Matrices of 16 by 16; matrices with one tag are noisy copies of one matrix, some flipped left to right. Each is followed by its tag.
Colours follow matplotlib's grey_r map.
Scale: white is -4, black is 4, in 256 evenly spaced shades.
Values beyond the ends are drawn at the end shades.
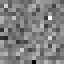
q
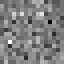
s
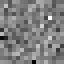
q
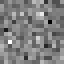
s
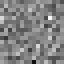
q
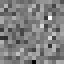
q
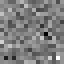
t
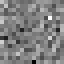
q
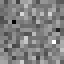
s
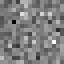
s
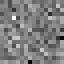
q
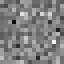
s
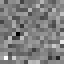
t
